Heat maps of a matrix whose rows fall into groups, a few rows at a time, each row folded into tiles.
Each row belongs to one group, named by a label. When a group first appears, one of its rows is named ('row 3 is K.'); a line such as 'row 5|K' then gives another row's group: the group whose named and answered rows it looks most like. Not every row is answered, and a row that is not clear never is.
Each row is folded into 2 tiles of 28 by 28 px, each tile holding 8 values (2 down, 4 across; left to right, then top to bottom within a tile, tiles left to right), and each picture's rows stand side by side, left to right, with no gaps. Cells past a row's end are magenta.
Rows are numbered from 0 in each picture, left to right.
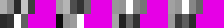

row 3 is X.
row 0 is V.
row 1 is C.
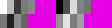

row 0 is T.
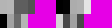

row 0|C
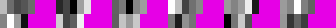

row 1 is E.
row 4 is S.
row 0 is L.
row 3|T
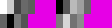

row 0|T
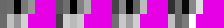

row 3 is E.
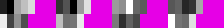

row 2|X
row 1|E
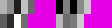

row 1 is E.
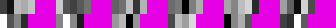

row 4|S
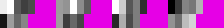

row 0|C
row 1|X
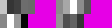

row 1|X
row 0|L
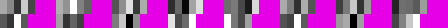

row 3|E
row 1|X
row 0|V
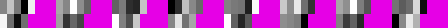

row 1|X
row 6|X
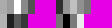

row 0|X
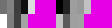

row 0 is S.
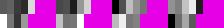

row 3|S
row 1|E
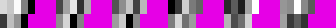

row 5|X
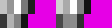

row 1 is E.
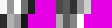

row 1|E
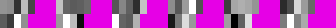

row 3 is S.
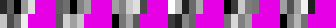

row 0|E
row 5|S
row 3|T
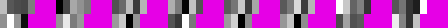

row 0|L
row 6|C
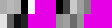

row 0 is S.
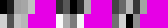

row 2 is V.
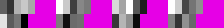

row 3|T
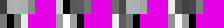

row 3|L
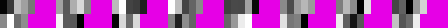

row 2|C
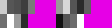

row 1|C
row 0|L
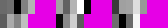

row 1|S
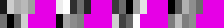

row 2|E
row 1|C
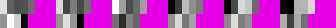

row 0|L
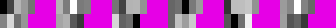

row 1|X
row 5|X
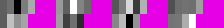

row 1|X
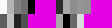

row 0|C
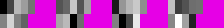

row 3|L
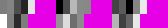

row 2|E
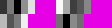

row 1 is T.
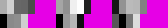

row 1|S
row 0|C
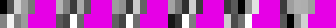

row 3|V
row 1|V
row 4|E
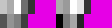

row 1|S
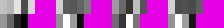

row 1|L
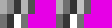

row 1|V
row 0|V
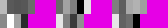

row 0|L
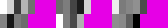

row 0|T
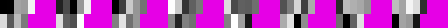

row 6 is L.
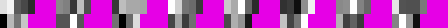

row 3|C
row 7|L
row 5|E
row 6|X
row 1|V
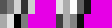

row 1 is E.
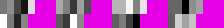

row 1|V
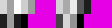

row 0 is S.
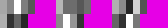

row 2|V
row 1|L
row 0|X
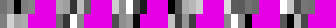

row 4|L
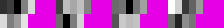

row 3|T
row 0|E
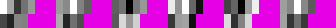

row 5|X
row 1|X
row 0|T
